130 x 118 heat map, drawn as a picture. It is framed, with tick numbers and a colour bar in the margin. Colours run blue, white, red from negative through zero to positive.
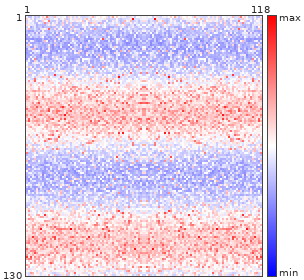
No seam splits the table. The left and right halves mirror each other. Overall the values sit about 50% of the way up the scale. No single row or column stands out from its neighbours. Horizontal stripes repeat 2 times down the table.
